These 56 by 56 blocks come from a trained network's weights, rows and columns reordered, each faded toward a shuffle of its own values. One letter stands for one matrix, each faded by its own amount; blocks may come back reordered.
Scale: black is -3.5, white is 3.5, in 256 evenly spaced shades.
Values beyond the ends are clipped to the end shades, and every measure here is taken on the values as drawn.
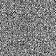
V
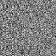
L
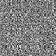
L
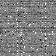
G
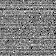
G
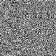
V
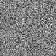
L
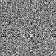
L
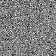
V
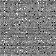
G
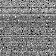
G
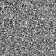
V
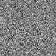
L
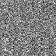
V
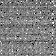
G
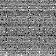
G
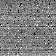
G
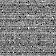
G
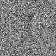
V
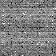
G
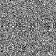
L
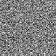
L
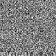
L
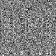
L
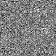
V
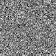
V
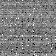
G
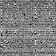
G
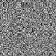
L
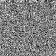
V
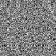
L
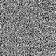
L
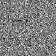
V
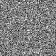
V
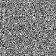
V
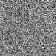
L
